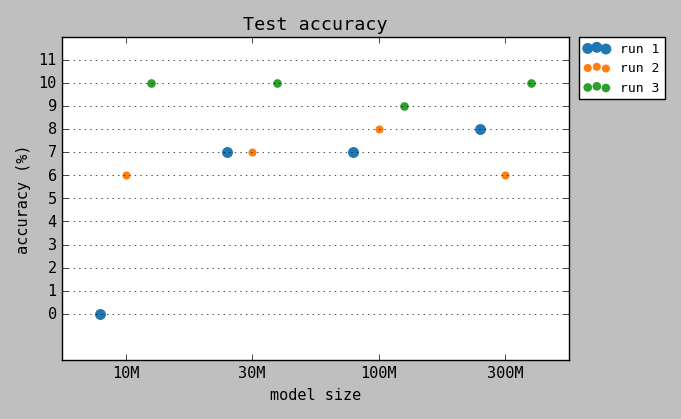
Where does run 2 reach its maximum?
100M
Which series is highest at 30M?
run 3
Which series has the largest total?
run 3
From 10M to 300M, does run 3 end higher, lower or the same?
the same
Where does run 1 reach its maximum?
300M
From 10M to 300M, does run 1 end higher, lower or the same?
higher
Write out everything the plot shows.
Title: Test accuracy
x-axis: model size, ticks 10M 30M 100M 300M
y-axis: accuracy (%), ticks 0 1 2 3 4 5 6 7 8 9 10 11
Legend: run 1, run 2, run 3
Values:
run 1: 0 7 7 8
run 2: 6 7 8 6
run 3: 10 10 9 10
